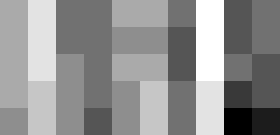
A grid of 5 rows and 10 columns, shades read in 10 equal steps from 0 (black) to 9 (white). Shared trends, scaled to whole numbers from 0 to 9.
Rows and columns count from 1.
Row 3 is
6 8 5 4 6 6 3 9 4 3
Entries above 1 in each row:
10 10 10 10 8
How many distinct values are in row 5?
7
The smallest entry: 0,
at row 5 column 9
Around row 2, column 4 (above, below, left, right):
4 4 4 5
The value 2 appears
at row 4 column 9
